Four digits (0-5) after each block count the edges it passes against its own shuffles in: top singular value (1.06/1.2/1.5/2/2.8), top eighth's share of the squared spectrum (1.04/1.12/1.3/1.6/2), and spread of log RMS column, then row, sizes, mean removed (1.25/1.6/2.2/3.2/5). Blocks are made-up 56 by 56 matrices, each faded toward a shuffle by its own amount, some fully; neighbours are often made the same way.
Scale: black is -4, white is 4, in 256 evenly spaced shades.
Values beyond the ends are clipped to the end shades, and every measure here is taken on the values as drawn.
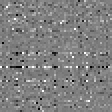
4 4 0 2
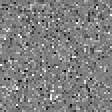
1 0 0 0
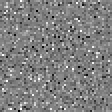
1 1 0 0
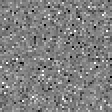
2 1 0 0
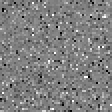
2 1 0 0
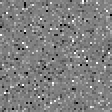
0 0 0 0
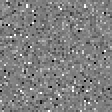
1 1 0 0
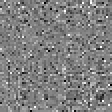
4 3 1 1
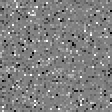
0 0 0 0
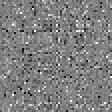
4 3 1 1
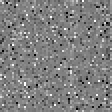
2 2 0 0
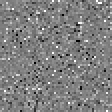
2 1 0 0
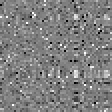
4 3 1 1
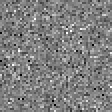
0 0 0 0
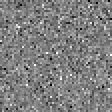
0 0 0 0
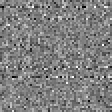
2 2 0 2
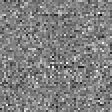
1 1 0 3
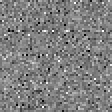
1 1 0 1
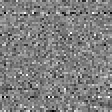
2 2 0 3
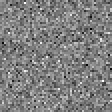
0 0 0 1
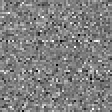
1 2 0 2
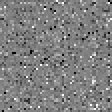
3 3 1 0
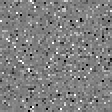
2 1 0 0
